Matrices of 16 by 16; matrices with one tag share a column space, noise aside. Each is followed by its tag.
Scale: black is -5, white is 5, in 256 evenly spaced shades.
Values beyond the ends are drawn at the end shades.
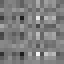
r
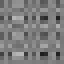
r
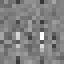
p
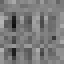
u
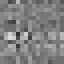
p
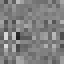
p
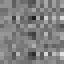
r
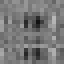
u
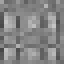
u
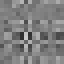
p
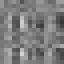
u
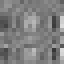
u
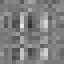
u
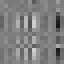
u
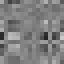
p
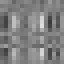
u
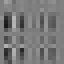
u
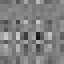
p
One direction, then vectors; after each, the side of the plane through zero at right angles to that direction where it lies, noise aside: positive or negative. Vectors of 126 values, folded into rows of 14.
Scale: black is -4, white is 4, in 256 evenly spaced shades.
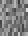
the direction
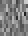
positive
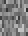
negative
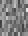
positive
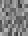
positive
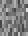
positive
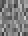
negative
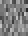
negative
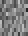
negative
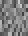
negative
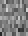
positive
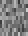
positive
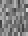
positive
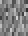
negative
